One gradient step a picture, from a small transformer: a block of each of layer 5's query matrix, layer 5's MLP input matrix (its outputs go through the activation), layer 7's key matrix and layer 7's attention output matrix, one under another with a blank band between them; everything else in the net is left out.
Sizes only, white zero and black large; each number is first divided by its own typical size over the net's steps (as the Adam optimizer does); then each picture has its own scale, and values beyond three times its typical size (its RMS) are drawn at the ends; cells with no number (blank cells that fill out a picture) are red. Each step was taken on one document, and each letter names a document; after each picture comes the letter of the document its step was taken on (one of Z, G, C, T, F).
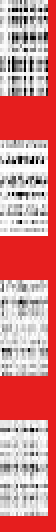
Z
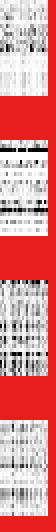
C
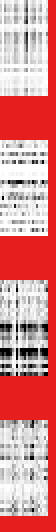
Z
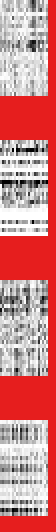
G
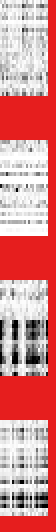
C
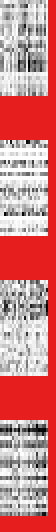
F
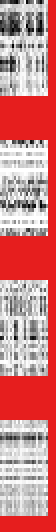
G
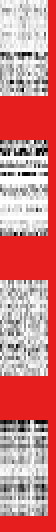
F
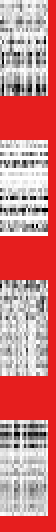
F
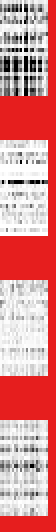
Z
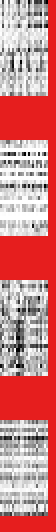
F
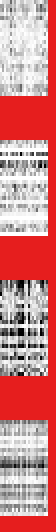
F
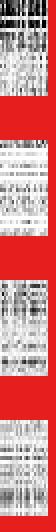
G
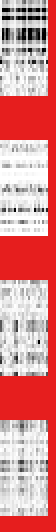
C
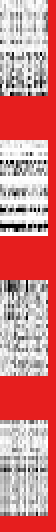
F
